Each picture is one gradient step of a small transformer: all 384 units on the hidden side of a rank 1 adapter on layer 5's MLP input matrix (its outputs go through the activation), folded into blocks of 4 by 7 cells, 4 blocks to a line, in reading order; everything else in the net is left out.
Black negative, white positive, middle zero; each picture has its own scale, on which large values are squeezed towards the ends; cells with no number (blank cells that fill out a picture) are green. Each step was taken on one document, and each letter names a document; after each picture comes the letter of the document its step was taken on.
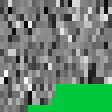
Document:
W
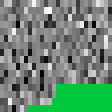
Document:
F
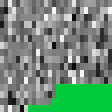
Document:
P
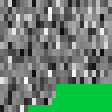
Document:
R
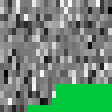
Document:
F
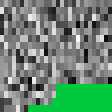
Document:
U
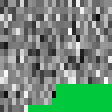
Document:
P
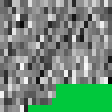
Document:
W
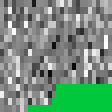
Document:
F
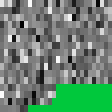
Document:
W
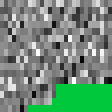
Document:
W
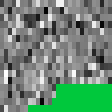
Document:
F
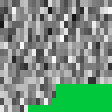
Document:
P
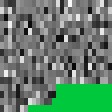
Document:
F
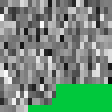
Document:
U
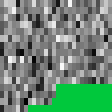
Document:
R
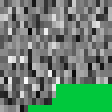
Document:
R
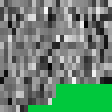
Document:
F
